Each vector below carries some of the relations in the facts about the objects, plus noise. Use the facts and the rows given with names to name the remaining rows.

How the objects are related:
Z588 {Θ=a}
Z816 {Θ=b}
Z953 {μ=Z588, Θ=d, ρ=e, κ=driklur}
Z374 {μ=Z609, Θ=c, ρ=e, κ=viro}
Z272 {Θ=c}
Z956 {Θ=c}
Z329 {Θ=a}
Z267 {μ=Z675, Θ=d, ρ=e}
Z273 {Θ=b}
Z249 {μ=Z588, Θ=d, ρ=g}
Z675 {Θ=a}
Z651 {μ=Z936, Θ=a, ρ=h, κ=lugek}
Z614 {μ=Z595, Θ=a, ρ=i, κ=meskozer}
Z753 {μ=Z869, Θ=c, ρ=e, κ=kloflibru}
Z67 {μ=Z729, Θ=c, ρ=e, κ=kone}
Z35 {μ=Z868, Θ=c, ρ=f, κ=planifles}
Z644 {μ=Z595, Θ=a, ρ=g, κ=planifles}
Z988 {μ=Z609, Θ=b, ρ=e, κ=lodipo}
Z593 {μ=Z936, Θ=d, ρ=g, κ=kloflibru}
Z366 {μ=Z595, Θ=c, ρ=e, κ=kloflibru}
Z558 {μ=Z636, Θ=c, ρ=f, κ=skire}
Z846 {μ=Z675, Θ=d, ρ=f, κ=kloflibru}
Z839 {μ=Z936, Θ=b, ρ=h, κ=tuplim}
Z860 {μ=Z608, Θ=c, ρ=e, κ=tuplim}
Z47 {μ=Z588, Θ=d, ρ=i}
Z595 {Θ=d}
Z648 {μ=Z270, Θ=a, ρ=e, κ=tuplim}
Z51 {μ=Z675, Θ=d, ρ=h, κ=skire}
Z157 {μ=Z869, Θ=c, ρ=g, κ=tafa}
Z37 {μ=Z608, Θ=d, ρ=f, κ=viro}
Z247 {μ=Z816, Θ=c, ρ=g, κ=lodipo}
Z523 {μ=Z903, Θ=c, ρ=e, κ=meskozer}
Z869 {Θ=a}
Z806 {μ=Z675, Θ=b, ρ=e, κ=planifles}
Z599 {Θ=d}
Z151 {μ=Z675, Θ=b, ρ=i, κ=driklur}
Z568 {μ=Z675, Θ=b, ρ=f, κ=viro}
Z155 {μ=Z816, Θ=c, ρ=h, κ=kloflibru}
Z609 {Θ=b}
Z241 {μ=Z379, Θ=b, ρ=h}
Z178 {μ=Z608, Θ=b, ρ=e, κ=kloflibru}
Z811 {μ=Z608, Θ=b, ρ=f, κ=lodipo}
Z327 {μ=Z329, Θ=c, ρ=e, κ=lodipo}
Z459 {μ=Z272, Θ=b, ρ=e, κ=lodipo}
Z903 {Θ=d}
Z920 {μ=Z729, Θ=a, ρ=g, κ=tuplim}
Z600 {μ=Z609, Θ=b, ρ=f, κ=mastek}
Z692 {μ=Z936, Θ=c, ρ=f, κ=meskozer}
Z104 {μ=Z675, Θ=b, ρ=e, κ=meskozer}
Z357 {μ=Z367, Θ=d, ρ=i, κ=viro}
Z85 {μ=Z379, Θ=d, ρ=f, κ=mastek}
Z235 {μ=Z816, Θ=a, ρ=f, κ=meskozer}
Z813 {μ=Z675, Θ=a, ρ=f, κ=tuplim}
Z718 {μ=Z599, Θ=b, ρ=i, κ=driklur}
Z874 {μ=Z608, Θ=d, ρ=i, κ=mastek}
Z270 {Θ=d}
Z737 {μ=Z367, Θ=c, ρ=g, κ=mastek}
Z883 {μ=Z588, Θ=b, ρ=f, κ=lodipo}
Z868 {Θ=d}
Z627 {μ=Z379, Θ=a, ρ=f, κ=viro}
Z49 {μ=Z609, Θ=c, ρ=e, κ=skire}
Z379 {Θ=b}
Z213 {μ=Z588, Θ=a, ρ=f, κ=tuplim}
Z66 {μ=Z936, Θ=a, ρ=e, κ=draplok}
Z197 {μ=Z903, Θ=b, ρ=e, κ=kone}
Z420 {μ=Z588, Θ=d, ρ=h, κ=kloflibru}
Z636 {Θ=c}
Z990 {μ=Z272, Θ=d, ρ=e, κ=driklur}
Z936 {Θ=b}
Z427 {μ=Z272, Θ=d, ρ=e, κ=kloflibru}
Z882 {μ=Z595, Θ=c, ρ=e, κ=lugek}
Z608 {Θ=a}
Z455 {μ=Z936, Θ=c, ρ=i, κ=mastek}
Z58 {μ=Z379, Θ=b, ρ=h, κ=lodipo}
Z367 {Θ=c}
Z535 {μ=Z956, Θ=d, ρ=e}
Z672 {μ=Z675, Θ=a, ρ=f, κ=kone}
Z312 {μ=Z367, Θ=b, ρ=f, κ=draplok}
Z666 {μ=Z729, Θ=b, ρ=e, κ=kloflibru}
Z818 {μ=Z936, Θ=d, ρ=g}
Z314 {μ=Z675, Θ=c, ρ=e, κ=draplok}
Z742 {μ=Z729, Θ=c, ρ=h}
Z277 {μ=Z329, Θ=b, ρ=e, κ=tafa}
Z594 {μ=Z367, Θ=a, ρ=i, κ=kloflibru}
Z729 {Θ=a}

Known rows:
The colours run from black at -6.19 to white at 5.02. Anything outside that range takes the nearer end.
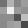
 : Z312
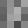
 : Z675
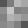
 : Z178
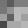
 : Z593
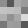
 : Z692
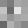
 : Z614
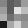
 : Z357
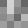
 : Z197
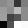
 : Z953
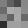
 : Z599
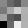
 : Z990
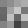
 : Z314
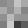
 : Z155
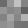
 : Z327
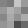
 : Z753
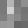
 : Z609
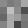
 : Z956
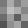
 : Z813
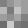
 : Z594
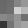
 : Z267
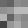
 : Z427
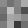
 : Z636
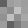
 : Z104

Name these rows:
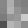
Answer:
Z651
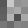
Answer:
Z806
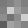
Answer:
Z66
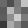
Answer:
Z608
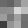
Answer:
Z846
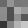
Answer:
Z249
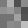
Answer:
Z588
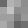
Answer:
Z666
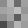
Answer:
Z718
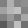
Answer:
Z672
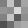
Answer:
Z151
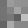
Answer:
Z644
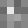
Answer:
Z936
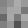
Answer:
Z157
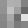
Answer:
Z67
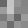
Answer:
Z277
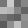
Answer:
Z213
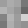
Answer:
Z455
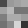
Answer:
Z811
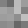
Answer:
Z523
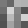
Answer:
Z860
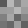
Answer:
Z568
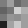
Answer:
Z51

